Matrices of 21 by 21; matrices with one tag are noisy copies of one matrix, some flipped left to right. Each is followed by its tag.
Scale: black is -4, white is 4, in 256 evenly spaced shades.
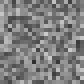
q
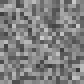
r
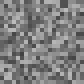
r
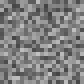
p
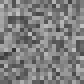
q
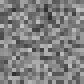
p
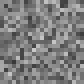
r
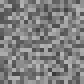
p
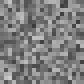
r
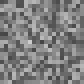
r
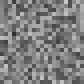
q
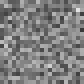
p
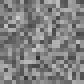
r
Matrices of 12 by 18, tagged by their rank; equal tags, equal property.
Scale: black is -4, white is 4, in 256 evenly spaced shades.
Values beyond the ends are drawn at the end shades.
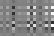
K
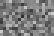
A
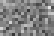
A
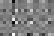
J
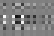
K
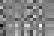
J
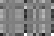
K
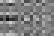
J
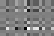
K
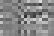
J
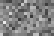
A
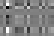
K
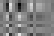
K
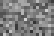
A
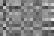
J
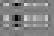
K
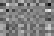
J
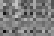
J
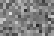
A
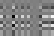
K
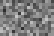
A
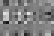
J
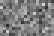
A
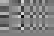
K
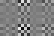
K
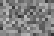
A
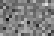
A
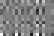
J
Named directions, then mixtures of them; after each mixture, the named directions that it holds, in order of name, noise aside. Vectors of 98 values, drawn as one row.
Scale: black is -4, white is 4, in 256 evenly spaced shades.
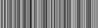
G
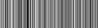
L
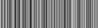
G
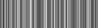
G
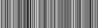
G, L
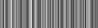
G, L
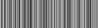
G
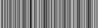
G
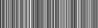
G, L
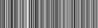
L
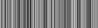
G, L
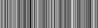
G, L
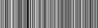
L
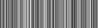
G, L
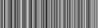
G, L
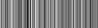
L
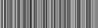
G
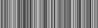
G, L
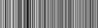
L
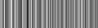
G, L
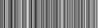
G, L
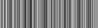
G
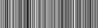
L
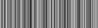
G
